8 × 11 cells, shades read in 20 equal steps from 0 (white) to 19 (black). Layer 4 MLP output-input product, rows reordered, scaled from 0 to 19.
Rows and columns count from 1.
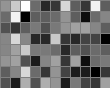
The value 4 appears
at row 1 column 2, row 4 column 6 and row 5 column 3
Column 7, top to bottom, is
3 8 8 15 16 15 14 17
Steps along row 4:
down up up same down up up down same up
